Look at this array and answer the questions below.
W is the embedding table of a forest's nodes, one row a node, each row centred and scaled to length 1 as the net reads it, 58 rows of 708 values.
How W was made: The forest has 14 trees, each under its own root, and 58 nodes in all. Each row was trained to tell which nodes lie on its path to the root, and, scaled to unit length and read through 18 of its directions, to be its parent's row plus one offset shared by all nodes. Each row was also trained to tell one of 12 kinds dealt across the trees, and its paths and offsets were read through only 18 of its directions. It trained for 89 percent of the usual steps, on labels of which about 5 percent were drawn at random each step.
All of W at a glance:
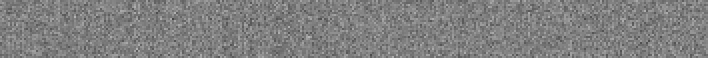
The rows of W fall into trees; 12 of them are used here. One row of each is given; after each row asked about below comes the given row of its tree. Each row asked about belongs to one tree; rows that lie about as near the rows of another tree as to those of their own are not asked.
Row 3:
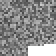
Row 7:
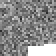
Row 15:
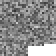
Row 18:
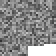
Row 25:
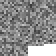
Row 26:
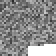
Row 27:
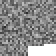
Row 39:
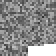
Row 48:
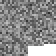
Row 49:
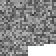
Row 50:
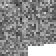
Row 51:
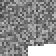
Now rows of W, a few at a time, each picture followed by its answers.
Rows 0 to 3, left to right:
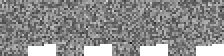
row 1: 26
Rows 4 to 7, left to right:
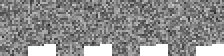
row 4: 51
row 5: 18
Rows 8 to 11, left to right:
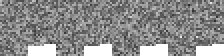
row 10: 48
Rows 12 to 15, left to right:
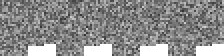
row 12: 3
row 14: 49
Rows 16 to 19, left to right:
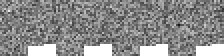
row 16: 39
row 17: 15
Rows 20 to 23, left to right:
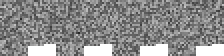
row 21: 18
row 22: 25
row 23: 3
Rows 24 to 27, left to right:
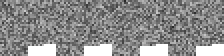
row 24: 25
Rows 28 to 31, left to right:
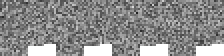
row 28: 3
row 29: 7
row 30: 49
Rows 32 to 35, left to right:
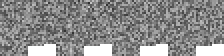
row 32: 49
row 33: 18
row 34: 51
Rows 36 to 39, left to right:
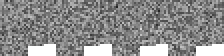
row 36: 7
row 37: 7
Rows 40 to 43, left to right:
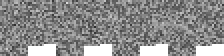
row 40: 25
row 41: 15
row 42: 25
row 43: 48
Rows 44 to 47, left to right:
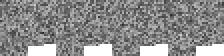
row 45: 3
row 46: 48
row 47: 39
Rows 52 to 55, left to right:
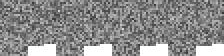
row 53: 51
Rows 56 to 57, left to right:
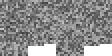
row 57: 48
